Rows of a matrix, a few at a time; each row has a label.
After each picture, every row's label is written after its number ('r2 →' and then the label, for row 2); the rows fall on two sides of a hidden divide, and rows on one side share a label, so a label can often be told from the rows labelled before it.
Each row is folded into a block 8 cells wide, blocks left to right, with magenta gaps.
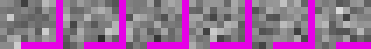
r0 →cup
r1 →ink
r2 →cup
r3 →cup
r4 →cup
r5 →cup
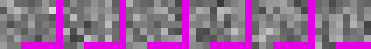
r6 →cup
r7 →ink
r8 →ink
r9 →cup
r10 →ink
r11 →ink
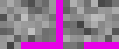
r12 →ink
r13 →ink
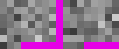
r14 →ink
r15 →ink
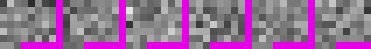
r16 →ink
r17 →ink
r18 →ink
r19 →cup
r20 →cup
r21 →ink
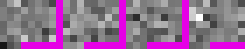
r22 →ink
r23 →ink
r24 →cup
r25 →ink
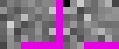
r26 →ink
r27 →ink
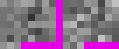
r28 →cup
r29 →cup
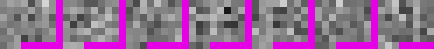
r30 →cup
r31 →cup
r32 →ink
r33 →ink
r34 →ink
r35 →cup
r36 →ink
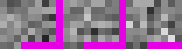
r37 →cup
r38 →ink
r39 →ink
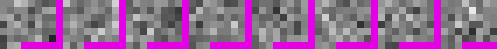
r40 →ink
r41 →cup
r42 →cup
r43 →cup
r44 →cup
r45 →ink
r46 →ink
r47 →cup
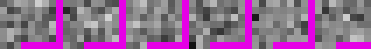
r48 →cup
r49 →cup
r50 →cup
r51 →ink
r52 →ink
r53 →ink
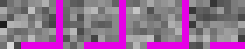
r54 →ink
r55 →cup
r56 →cup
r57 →cup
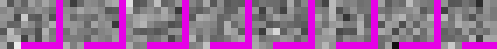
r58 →cup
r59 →cup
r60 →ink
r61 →ink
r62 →ink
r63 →cup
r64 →ink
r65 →cup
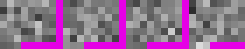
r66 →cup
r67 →cup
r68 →cup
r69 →cup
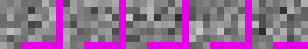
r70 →ink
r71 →cup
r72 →cup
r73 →cup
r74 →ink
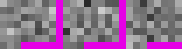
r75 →cup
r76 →ink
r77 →cup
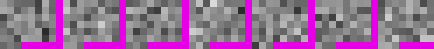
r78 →ink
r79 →ink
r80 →ink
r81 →cup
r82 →ink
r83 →ink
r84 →cup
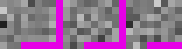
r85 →ink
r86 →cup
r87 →ink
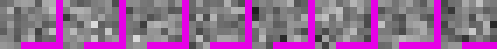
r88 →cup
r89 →cup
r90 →cup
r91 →ink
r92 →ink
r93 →ink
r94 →cup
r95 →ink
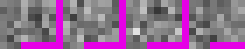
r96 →cup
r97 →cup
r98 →cup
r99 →cup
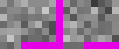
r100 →cup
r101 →cup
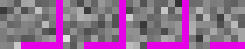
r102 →cup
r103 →cup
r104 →cup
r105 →cup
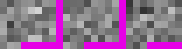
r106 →cup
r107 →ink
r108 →ink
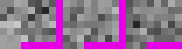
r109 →cup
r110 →cup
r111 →ink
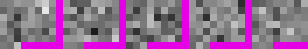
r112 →cup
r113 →ink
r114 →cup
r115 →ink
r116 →cup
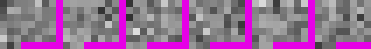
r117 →cup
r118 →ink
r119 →ink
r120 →ink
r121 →ink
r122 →ink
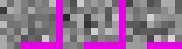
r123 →cup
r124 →ink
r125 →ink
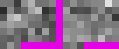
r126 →cup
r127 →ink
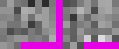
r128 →ink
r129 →ink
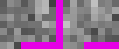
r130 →ink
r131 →cup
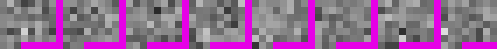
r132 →ink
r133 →ink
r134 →ink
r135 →cup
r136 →cup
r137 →cup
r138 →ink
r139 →cup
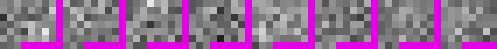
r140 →cup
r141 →cup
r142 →ink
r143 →cup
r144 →cup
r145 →ink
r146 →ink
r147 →ink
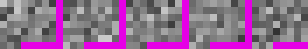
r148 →ink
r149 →cup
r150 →ink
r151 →ink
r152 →cup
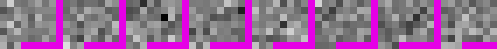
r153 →cup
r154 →cup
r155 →cup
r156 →cup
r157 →ink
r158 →ink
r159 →ink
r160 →cup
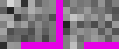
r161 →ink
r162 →ink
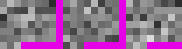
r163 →ink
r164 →ink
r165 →ink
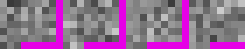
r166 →ink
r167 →cup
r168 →ink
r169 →cup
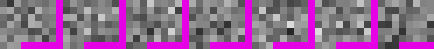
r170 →ink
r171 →ink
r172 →cup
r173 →ink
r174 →cup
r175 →cup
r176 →ink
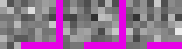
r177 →cup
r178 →cup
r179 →cup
